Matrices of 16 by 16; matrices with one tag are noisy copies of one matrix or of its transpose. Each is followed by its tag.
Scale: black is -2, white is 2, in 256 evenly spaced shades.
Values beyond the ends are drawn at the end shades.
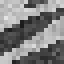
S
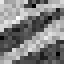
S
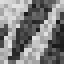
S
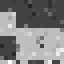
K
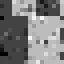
K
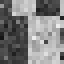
K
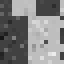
K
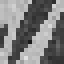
S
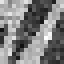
S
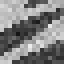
S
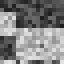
K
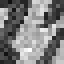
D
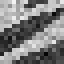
S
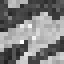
D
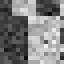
K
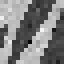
S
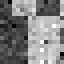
K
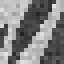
S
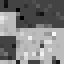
K
